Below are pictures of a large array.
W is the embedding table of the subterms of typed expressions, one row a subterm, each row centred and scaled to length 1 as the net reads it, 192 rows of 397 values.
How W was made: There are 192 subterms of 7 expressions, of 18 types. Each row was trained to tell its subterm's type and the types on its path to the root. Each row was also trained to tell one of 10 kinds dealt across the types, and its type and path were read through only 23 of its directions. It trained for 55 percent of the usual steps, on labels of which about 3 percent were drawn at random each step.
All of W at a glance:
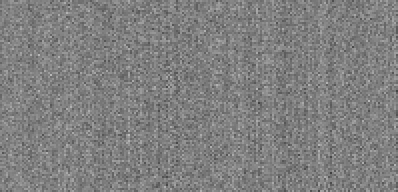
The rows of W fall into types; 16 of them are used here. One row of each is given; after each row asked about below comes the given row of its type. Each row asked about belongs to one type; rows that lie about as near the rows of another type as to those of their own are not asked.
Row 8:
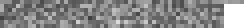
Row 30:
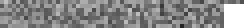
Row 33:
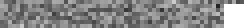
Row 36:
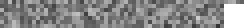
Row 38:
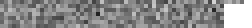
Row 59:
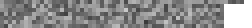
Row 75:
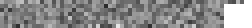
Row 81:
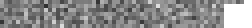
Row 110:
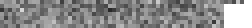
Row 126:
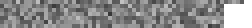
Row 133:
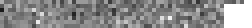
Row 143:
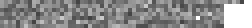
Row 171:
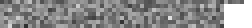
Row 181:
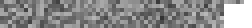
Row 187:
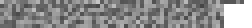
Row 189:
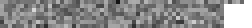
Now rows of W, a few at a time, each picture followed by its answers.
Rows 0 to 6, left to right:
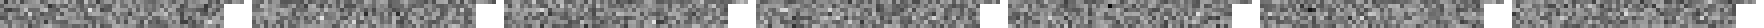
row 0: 143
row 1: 189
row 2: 8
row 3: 171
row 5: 36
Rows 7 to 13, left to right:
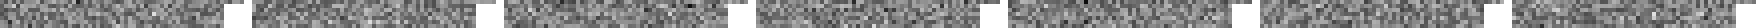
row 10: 30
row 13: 181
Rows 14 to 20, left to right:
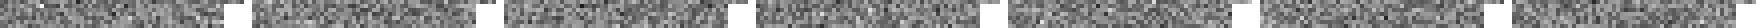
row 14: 187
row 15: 33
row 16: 133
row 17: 33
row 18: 38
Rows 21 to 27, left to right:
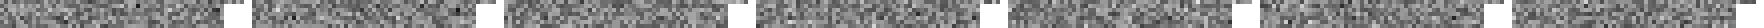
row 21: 30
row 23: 38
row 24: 33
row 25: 143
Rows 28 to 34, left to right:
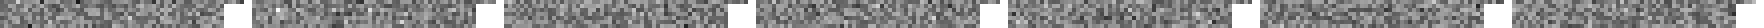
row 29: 133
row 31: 126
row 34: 126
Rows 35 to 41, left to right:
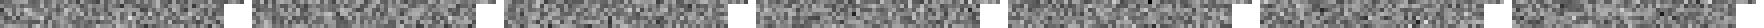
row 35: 36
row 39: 36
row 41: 36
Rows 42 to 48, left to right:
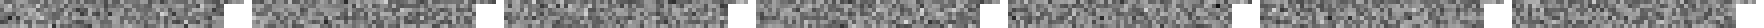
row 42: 126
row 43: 171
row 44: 8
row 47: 36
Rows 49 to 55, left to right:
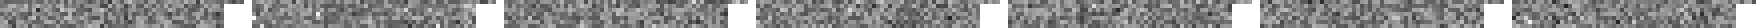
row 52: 143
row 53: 181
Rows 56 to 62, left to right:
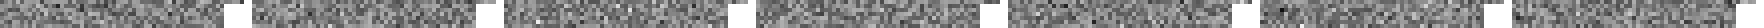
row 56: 38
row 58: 33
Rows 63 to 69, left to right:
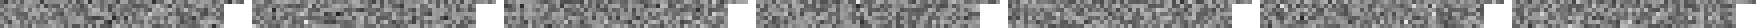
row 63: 59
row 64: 181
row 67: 171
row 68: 59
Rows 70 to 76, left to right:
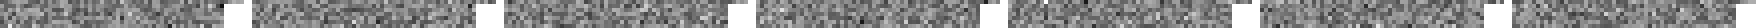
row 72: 126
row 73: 133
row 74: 75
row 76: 189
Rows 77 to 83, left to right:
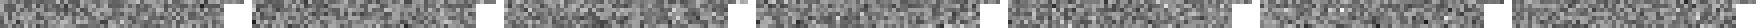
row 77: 189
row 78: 187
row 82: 110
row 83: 171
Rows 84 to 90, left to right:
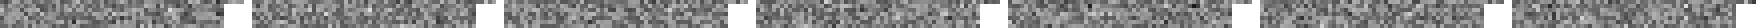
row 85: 59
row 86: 8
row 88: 36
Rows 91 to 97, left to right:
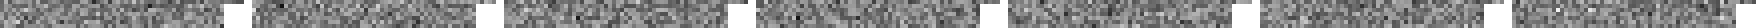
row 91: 110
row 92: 143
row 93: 189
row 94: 59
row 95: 38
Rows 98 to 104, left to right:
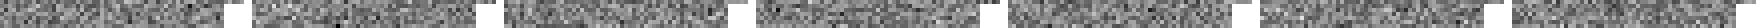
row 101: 33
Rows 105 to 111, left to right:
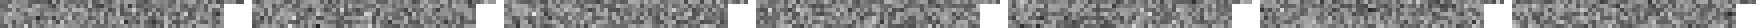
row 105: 189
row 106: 33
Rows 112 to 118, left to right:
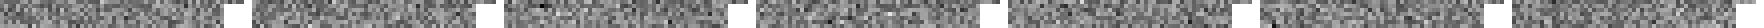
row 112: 36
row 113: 187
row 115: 81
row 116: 126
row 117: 171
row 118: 81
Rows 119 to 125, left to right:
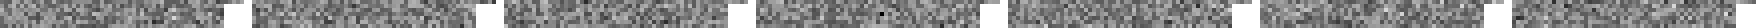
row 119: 189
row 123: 33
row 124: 143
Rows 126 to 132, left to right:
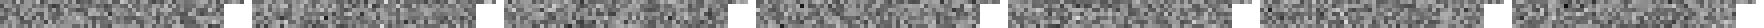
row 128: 143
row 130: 8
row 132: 181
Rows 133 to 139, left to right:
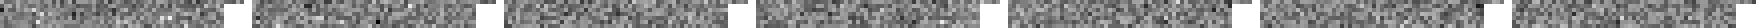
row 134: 59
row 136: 81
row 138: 133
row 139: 75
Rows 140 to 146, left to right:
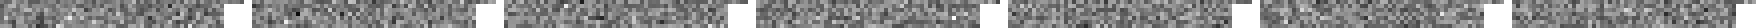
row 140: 171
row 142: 81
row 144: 30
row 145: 38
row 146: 59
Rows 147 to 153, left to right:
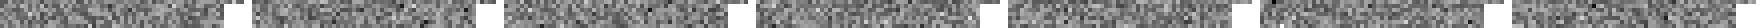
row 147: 59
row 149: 30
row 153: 8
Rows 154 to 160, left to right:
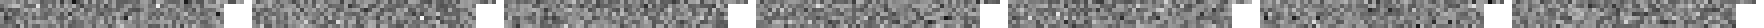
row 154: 8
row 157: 30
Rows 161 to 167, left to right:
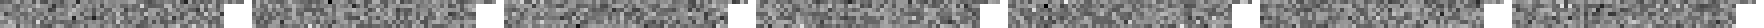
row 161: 171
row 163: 33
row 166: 81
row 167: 133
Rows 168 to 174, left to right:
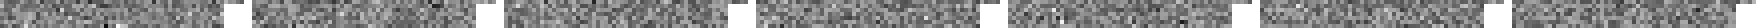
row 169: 143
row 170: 171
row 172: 38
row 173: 36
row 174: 81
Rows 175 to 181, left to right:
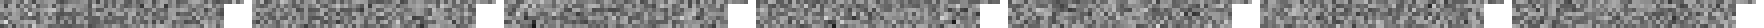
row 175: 59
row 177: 181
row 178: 187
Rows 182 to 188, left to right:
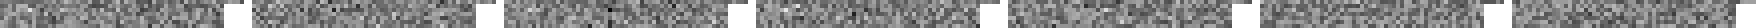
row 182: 38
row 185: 189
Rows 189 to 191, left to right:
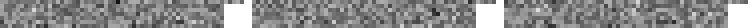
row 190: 30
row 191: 189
